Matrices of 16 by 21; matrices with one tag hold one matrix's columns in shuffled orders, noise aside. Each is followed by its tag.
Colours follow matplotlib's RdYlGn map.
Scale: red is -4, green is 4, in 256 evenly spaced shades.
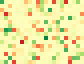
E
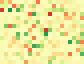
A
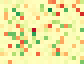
A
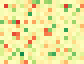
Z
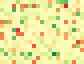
Z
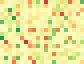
E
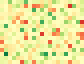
Z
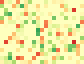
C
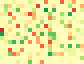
A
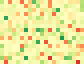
E
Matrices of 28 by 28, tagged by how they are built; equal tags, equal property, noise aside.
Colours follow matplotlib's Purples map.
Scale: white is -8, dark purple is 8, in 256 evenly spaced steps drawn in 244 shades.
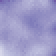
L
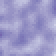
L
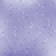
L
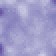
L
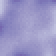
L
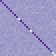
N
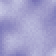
L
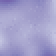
L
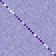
N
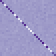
N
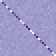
N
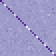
N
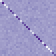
N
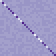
N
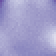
L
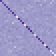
N
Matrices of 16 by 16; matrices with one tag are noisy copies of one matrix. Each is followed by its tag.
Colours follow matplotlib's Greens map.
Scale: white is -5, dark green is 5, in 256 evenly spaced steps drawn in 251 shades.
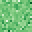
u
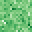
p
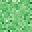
u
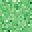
u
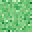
u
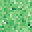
p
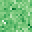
p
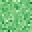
u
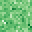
p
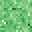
p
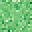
u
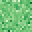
u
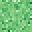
u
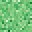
u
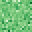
u
